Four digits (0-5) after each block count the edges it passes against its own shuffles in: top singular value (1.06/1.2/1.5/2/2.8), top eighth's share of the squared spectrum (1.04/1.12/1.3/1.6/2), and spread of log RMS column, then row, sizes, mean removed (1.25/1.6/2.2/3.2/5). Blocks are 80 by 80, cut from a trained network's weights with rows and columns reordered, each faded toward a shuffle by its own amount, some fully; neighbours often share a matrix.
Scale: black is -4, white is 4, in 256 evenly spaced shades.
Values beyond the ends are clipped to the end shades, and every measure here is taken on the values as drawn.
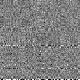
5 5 0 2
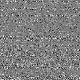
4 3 0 3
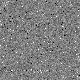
2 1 0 0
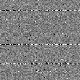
5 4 1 2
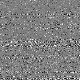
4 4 0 3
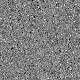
1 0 0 0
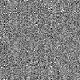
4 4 2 1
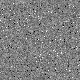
1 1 0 0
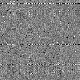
4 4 1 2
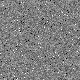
0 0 0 0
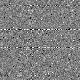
4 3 0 2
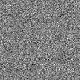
3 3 1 2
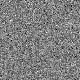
1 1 0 0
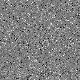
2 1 0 1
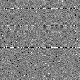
4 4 0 2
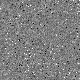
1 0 0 0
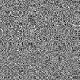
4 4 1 2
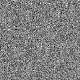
3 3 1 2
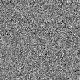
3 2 0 1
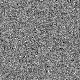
0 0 0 0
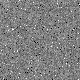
0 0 0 0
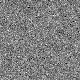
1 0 0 0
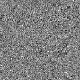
3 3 1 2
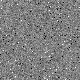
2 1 0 0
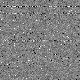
4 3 0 2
